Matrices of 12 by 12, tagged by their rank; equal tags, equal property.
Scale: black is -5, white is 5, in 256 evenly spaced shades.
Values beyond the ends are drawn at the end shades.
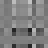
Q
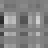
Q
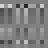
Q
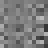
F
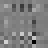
F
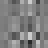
Q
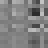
F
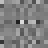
F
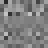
F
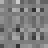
F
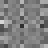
F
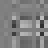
Q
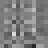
F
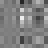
Q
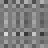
Q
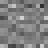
F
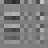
Q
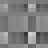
Q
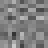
F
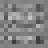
F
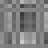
Q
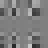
Q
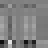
Q
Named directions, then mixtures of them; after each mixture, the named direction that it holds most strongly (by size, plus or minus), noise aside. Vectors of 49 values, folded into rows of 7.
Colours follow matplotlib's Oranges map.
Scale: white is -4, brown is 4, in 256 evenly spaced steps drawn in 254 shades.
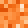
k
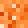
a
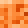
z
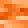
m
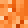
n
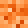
n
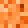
k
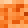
z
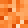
n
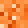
a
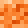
z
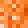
a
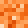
a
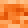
m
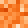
k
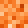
k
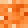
z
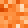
k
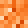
n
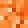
n
